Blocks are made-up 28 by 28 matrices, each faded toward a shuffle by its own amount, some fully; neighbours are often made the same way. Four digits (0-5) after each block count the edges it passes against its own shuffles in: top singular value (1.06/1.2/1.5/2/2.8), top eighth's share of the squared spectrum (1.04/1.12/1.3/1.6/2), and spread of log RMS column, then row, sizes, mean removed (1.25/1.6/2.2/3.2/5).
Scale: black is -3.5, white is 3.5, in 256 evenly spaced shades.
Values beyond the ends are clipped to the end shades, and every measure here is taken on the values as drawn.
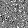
0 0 0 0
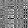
4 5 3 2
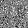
1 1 0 0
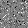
1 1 0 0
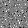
0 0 0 0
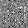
1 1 1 0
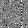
2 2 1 0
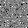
0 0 0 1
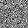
1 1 1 0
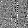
2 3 2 0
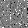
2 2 1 0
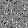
0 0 0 0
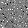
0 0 0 0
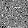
1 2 1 2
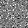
1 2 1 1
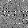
2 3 1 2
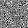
0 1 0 0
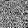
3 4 1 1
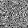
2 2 0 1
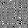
3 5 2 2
